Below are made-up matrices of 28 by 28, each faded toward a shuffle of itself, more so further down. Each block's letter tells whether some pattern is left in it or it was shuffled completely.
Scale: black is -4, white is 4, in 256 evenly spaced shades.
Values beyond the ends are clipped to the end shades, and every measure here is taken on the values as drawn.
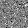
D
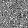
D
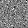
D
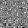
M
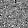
D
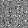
M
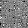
M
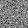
D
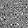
M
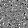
D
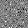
M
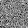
D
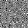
M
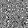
M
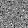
D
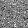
D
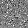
D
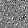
M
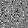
M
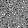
D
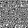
M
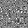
M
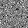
D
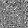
M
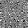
M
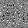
M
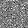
D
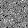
D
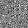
M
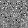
M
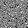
D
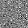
M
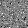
D
